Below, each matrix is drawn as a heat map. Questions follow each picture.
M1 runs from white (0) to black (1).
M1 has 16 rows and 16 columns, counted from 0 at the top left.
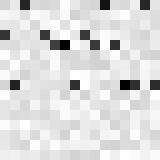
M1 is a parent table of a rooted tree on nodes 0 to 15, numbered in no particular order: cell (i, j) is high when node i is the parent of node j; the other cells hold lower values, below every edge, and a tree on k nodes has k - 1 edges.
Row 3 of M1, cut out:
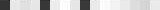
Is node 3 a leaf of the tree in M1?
no
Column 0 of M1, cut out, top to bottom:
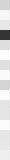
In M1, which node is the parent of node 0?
3
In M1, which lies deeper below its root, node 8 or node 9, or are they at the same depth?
node 9
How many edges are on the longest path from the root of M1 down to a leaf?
2
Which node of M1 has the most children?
8
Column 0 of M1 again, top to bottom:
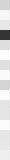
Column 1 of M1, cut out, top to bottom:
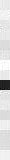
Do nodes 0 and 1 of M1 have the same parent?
no
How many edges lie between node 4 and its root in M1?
1
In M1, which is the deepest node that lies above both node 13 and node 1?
8
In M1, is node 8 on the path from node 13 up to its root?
yes
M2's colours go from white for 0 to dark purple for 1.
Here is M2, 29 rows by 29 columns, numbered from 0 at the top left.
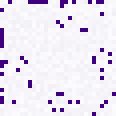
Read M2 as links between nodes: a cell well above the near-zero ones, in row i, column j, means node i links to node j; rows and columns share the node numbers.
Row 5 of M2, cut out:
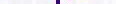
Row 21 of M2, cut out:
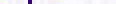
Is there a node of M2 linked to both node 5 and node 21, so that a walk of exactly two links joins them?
no
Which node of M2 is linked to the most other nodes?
node 0
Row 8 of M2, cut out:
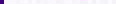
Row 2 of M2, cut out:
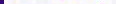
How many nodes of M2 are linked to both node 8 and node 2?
1
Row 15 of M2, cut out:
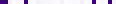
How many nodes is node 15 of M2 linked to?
5
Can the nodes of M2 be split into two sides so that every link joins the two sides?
yes
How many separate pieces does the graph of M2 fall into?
1
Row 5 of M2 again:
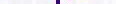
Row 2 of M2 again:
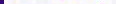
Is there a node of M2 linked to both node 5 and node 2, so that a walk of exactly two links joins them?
no
